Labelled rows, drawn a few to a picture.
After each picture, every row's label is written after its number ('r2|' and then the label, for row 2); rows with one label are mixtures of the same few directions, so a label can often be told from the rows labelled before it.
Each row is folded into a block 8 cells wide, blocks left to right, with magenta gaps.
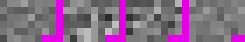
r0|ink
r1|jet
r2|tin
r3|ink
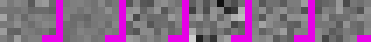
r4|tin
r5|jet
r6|ink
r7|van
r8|tin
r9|van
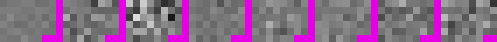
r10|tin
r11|tin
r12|ink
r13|van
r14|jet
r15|tin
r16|ink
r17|tin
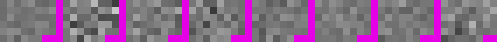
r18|tin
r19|tin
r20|tin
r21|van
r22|tin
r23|ink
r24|ink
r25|ink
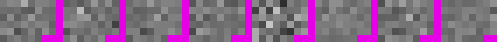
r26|ink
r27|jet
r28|ink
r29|tin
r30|van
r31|ink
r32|ink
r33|tin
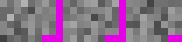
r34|ink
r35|tin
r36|van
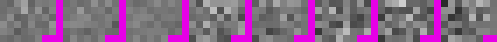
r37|van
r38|jet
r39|jet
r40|van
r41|ink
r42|jet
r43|ink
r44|ink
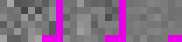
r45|van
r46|ink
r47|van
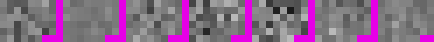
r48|jet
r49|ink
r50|van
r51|ink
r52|van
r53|ink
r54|jet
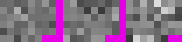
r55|jet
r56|van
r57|van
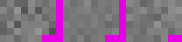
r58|van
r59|van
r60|ink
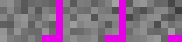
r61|van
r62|tin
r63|ink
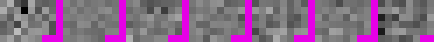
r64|van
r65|van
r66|van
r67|tin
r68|jet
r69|ink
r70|tin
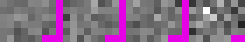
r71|jet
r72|tin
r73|tin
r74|jet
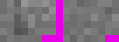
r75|ink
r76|tin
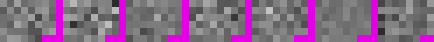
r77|van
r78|tin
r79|ink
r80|ink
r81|jet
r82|ink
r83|tin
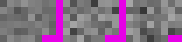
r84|ink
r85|tin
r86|jet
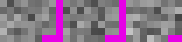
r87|tin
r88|van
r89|tin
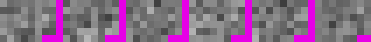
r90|jet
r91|jet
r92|van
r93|tin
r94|van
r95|jet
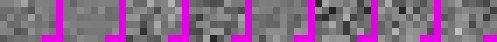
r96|ink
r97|van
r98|ink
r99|tin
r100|jet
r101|ink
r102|van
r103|ink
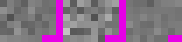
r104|ink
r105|tin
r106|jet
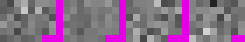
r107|van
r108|ink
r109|tin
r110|ink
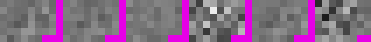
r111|jet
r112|jet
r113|jet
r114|van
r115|jet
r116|ink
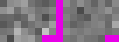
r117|jet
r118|jet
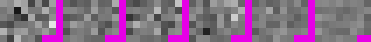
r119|jet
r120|tin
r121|tin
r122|ink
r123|jet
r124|tin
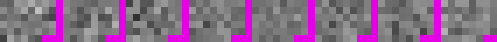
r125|van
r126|jet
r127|ink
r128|van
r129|van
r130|van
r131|jet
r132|tin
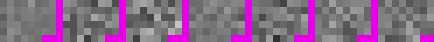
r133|tin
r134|tin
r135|jet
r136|van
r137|tin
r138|van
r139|van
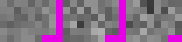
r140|jet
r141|van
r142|van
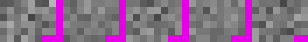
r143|tin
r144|van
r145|ink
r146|jet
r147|van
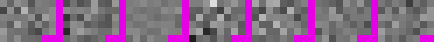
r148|van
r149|tin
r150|tin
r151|ink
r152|ink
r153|jet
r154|van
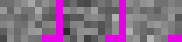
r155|van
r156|tin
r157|tin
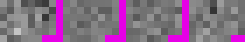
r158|ink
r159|van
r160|tin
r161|van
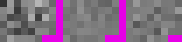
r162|ink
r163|ink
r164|tin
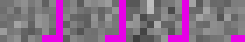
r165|jet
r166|ink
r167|van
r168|ink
